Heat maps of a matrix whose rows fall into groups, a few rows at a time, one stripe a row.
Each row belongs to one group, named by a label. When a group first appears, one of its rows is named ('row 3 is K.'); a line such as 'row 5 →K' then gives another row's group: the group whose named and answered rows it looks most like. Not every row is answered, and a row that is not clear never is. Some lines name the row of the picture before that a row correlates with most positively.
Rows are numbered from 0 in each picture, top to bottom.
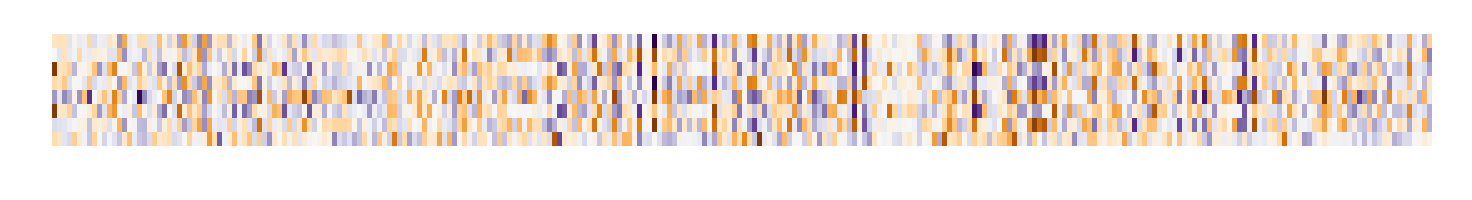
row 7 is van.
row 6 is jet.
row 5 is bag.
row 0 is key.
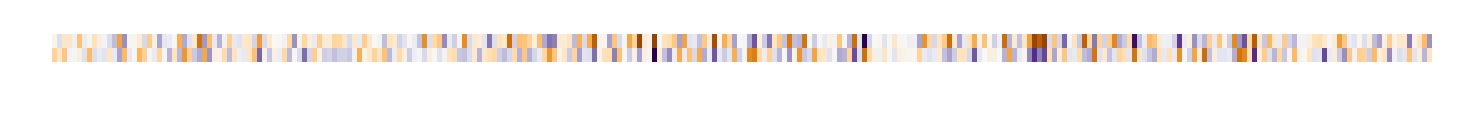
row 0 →jet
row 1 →key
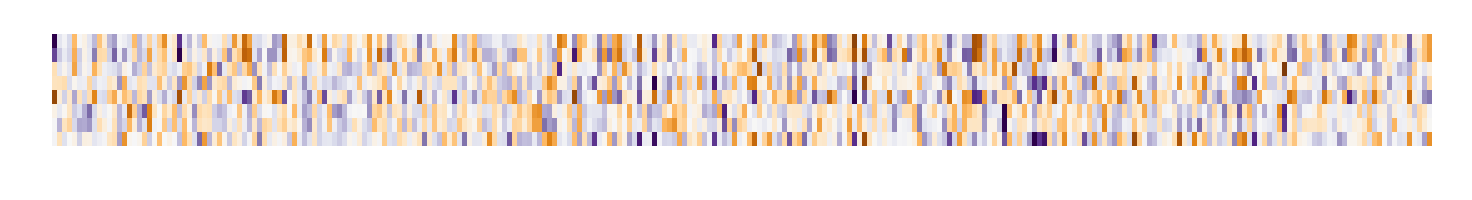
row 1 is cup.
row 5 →van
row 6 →van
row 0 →cup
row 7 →key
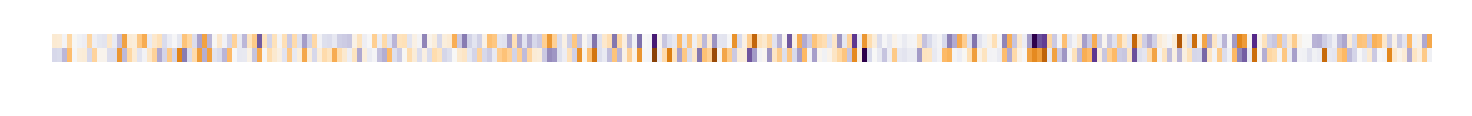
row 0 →key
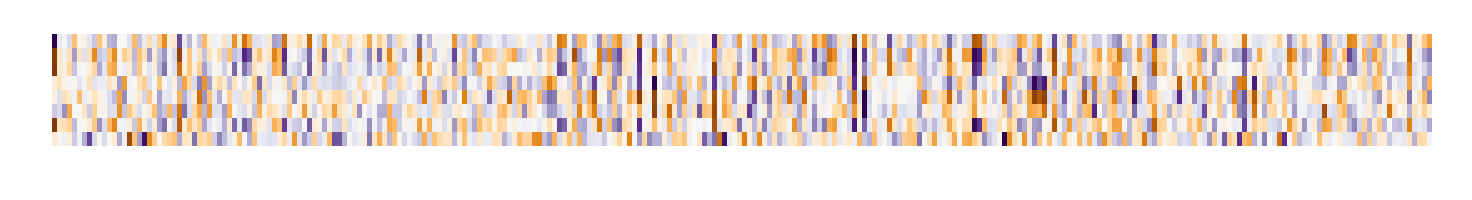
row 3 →key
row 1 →bag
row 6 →bag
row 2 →bag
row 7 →van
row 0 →cup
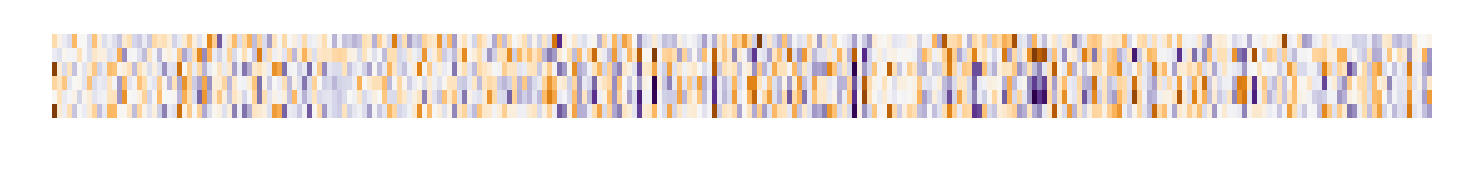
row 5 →bag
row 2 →bag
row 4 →key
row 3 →key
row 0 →van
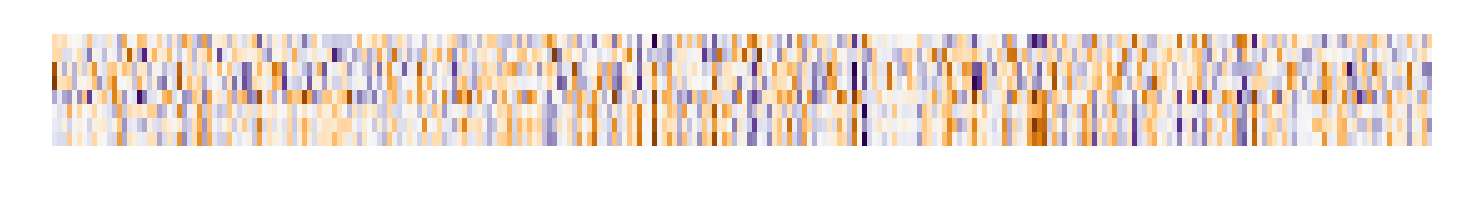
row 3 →bag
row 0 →key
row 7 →jet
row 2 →bag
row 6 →jet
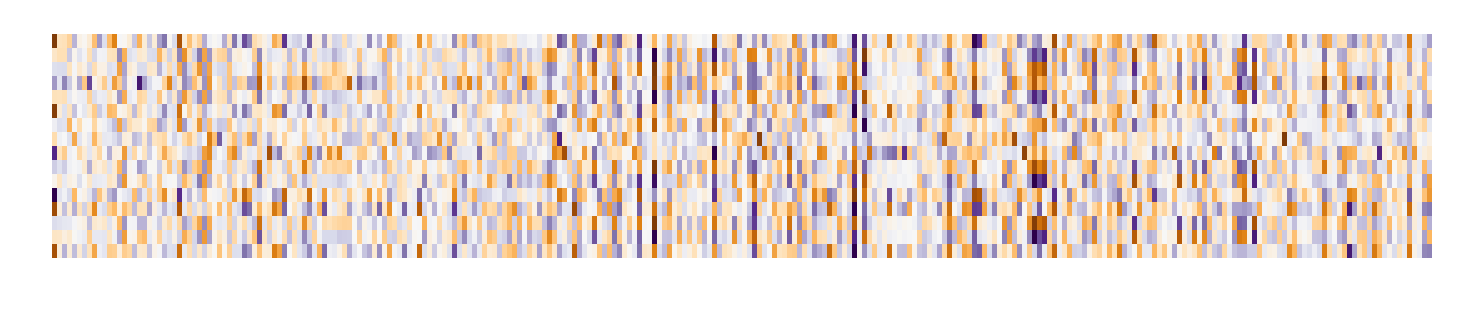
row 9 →jet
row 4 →key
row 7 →van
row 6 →jet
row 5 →bag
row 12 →bag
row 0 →bag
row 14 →key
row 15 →bag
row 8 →cup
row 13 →jet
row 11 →cup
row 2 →jet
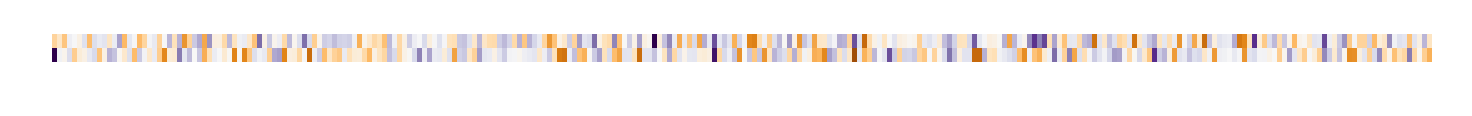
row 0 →key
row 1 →cup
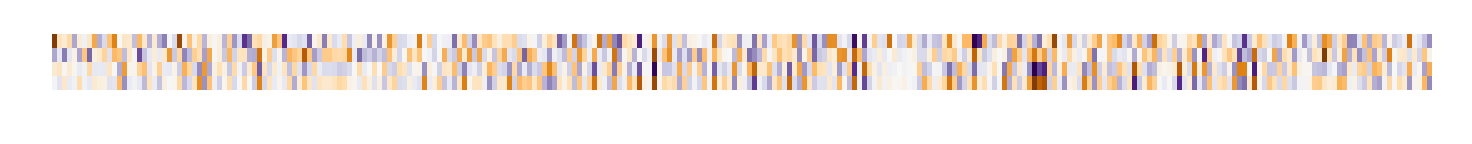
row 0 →bag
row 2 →key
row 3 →jet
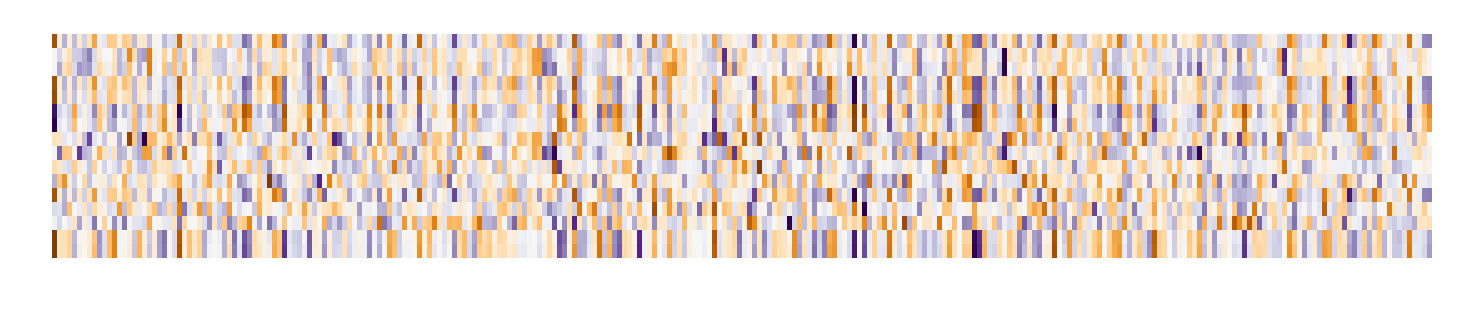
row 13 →cup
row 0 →bag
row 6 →cup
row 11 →bag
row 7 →van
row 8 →van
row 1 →van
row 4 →bag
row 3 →bag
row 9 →van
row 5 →cup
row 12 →jet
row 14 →bag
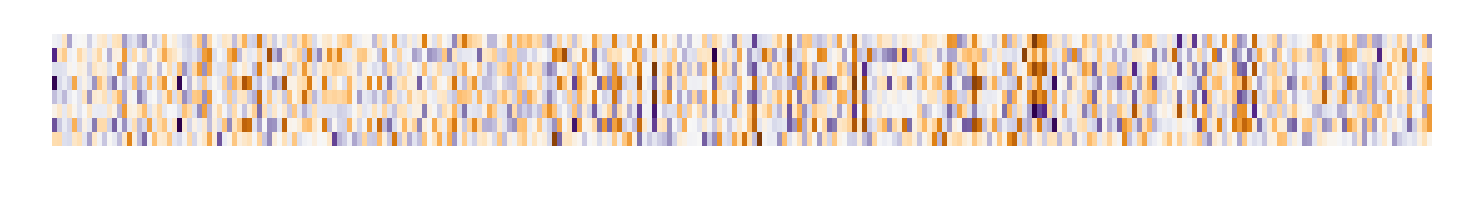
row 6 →cup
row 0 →jet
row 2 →jet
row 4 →jet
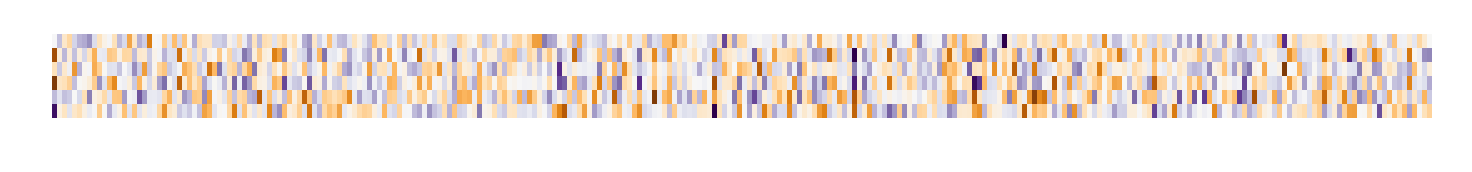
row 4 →jet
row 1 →bag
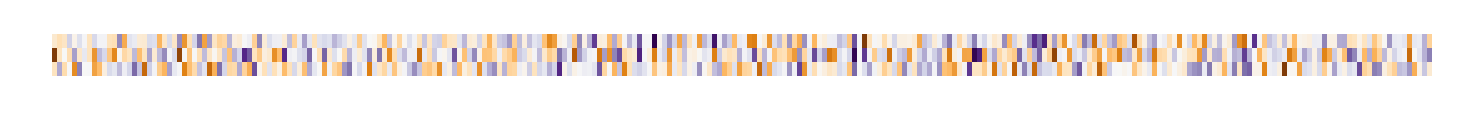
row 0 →key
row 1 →bag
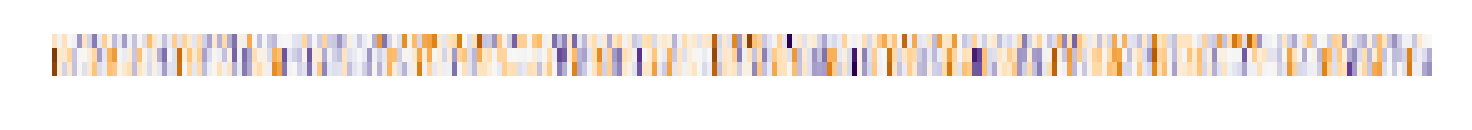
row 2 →bag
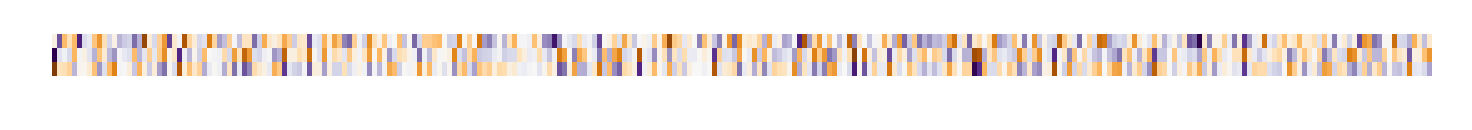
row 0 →van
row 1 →cup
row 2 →bag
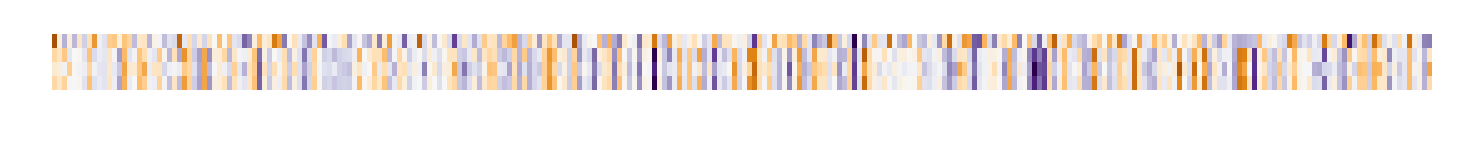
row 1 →key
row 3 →key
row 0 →bag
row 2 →key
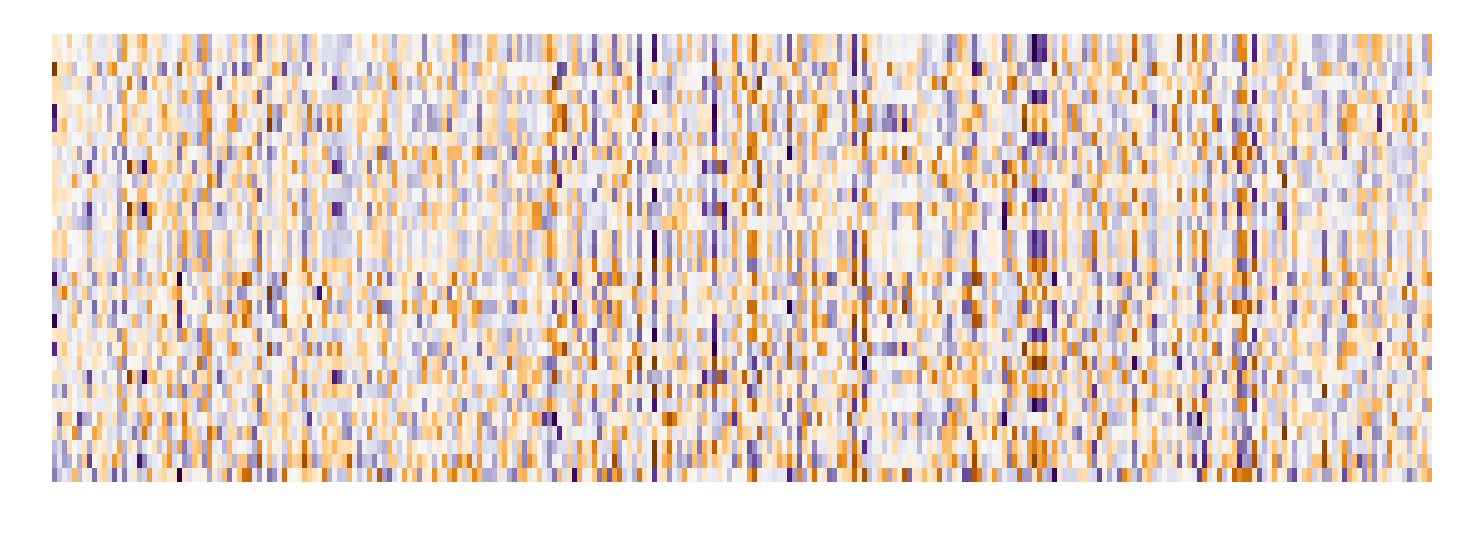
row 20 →cup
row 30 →jet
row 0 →key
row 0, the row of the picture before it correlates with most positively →2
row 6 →cup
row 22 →cup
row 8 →cup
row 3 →van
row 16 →jet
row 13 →van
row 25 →jet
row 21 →key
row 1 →key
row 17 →cup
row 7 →key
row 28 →van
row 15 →key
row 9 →van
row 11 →key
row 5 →cup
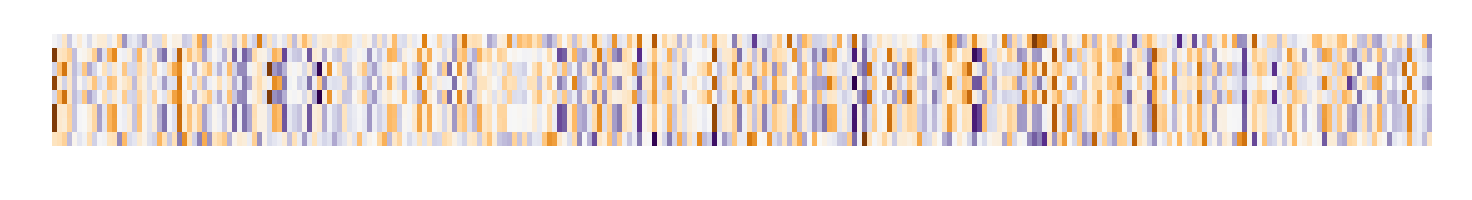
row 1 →bag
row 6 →bag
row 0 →jet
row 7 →key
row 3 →bag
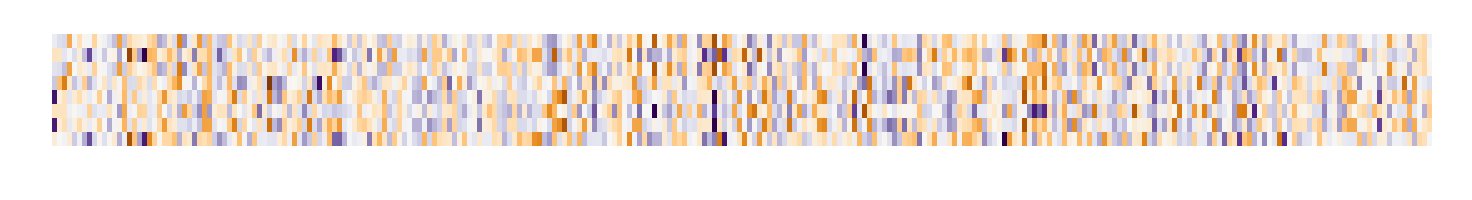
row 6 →cup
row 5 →key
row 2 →jet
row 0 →jet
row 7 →van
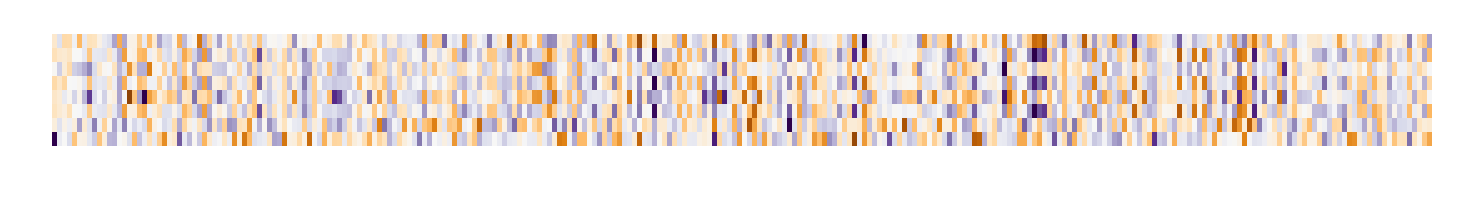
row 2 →van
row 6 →cup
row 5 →key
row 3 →key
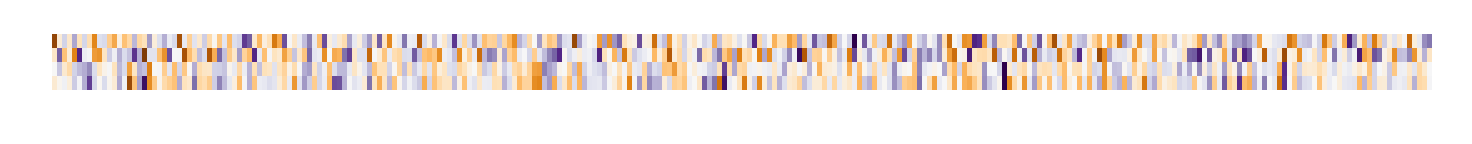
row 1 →van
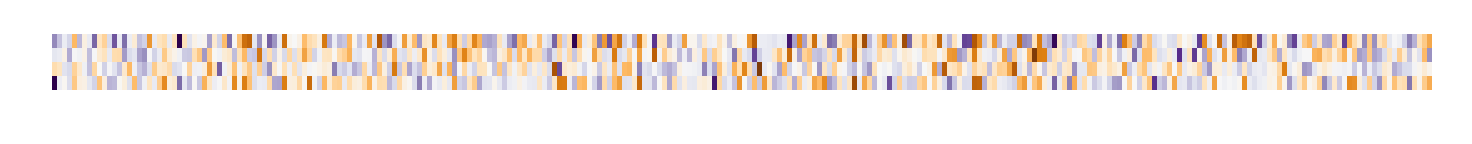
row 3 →cup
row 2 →van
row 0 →cup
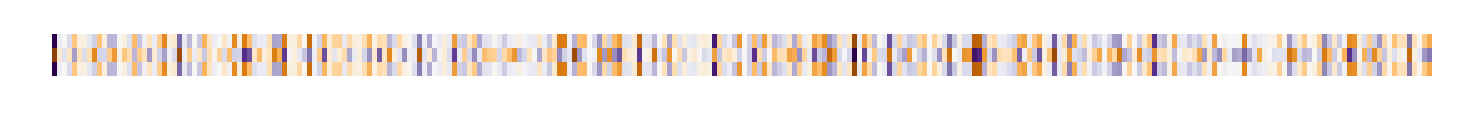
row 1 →bag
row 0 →cup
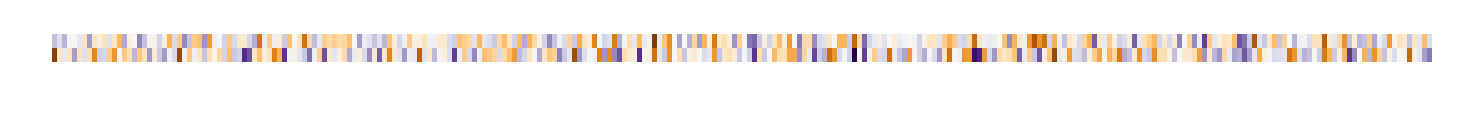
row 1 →bag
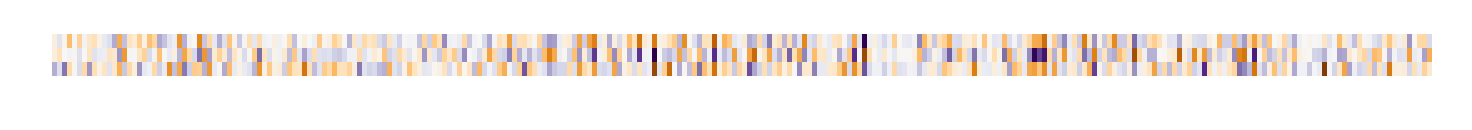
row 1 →key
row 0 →jet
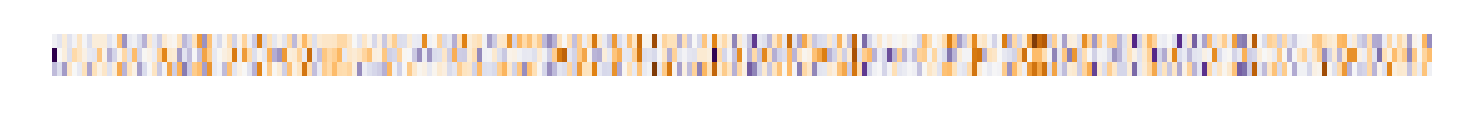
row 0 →jet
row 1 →cup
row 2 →jet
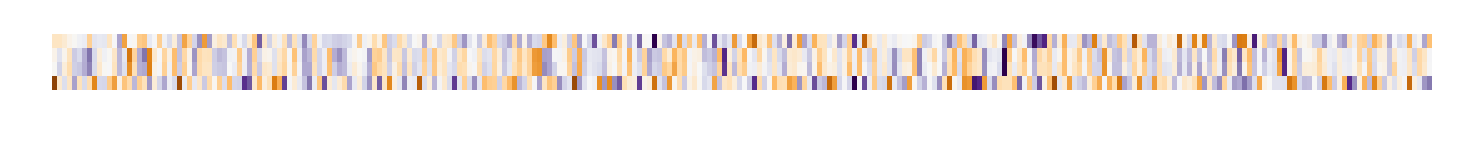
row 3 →bag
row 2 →van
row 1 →van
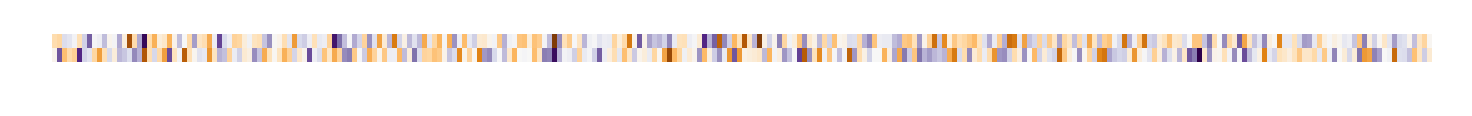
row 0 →van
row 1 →van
